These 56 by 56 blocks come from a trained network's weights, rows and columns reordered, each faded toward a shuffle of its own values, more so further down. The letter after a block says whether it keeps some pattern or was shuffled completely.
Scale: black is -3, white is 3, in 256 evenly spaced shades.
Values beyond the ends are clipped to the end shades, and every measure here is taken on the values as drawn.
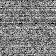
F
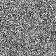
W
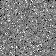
W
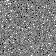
W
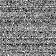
F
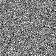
W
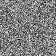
W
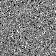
W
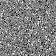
W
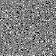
F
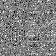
F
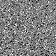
W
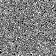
W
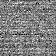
F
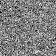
W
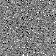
F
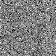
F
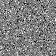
W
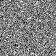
W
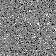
W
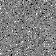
F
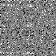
F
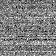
F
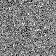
W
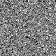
F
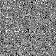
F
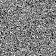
W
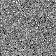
W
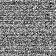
F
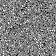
W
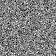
W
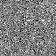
F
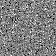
W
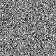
F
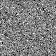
W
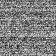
F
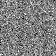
W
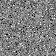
W
